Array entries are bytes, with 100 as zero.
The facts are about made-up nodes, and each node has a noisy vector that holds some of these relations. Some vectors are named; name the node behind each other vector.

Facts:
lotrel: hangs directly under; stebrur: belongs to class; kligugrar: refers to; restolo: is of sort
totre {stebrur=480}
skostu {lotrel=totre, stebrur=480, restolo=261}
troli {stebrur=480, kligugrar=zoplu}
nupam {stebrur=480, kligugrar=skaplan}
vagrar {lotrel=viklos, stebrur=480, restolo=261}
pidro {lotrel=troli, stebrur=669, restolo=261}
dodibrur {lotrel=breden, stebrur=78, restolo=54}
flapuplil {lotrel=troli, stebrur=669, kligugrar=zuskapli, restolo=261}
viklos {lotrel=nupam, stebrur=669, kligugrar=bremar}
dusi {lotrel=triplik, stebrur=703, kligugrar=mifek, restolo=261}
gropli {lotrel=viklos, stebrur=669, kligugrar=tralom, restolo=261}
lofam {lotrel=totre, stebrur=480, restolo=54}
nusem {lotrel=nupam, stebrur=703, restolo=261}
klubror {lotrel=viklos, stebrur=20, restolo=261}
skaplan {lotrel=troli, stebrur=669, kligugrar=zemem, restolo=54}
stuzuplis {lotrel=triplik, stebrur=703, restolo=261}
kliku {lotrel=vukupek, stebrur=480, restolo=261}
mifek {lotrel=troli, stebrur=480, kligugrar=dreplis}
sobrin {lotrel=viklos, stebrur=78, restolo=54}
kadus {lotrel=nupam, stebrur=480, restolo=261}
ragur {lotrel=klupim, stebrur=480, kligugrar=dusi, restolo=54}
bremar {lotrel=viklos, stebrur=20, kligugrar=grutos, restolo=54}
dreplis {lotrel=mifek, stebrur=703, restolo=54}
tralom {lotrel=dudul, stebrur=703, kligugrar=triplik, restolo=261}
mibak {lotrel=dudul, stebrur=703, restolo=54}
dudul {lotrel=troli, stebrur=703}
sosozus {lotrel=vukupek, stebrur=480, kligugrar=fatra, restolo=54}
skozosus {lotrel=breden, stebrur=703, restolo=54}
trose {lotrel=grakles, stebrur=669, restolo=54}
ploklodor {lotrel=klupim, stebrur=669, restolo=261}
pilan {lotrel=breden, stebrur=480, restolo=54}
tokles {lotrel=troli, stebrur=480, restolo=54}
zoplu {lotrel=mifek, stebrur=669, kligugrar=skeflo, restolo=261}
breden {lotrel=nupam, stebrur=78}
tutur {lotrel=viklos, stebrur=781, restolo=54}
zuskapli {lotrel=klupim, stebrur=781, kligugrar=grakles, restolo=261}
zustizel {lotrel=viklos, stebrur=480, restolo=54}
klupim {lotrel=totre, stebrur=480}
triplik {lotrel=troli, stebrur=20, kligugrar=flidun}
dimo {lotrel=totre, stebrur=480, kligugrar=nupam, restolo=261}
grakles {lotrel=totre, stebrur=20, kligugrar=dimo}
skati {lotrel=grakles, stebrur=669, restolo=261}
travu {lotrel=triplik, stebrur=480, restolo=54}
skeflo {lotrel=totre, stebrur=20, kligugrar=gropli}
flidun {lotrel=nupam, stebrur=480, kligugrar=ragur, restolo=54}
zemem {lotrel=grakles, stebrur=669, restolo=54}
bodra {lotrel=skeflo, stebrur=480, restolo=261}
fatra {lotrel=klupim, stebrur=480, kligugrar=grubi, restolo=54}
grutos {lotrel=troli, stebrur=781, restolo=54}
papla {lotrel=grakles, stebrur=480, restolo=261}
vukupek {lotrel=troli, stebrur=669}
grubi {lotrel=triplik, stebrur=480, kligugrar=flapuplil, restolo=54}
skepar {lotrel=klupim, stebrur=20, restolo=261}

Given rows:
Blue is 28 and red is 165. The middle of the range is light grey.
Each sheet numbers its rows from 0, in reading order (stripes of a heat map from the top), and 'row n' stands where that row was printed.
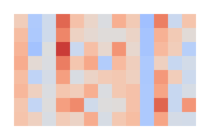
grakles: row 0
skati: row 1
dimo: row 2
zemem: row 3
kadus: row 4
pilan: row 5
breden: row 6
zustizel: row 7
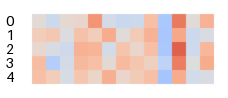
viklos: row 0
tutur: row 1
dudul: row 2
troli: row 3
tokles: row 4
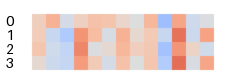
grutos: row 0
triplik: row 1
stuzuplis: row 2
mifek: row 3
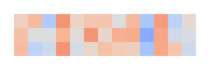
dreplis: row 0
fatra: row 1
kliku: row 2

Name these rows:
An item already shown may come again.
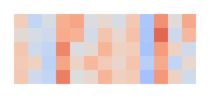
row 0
vukupek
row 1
dudul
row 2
stuzuplis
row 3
ragur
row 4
stuzuplis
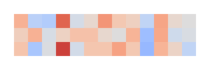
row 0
tralom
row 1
grutos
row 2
zuskapli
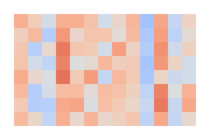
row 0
dodibrur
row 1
dreplis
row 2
nupam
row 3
stuzuplis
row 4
skaplan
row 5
troli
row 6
skeflo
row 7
flidun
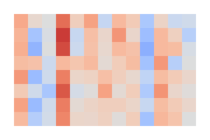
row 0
skaplan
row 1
dimo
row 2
flapuplil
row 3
skozosus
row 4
zoplu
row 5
dusi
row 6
gropli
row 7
pidro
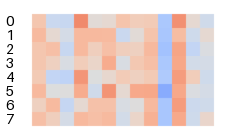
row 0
nusem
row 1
trose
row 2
mibak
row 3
zustizel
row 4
klubror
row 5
grubi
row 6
bremar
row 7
sobrin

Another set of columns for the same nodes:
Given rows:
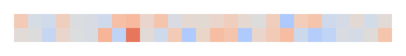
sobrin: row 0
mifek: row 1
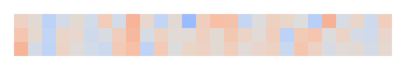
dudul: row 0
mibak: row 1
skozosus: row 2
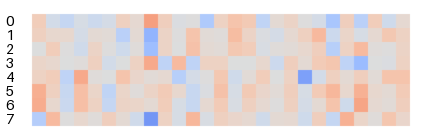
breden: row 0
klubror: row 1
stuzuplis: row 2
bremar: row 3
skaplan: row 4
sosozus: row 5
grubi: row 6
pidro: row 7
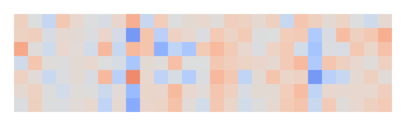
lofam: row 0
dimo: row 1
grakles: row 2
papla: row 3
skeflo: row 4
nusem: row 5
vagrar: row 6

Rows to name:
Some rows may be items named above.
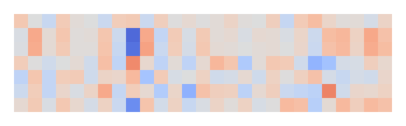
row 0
zustizel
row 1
flapuplil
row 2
flapuplil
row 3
triplik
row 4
grutos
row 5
vukupek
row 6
zuskapli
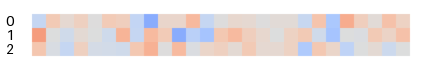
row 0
ploklodor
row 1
grakles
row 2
dodibrur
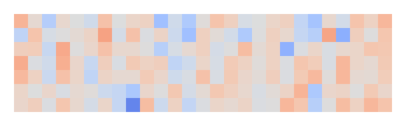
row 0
nupam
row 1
viklos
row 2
zemem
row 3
fatra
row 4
sosozus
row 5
skepar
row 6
zuskapli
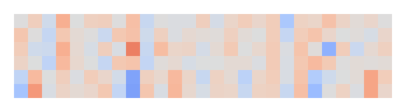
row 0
trose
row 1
zustizel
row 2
ragur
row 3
tutur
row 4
gropli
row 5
zoplu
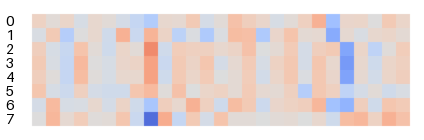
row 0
skepar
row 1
troli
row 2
dreplis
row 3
flidun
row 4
flidun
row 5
dodibrur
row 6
tralom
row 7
flapuplil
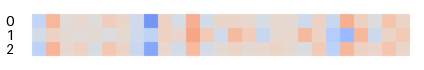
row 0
pidro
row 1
dusi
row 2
skati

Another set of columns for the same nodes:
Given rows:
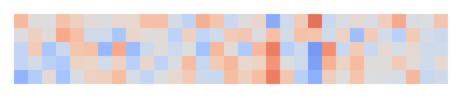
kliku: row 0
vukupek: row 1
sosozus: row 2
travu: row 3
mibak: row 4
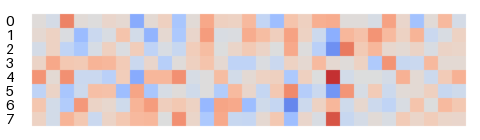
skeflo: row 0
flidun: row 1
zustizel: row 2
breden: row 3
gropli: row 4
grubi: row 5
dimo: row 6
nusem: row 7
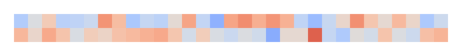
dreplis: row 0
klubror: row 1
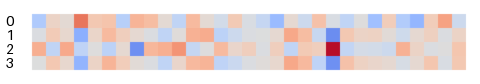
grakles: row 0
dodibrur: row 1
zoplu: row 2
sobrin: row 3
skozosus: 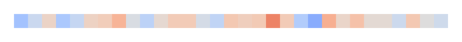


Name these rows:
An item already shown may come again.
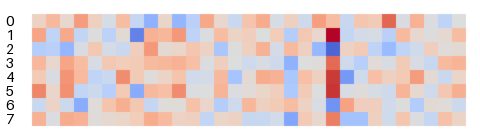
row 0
mifek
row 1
zoplu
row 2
skaplan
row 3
klubror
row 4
dusi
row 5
gropli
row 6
tutur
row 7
skepar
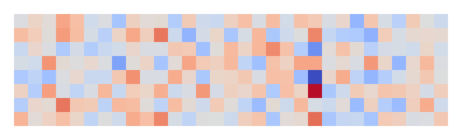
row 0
vukupek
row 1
flapuplil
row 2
trose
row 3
skeflo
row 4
zemem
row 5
tralom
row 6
grakles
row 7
pidro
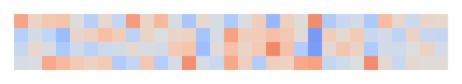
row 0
ploklodor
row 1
grutos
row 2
trose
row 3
triplik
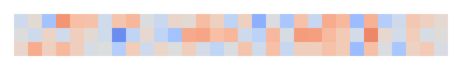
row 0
nupam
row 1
troli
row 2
viklos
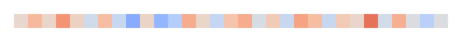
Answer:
mifek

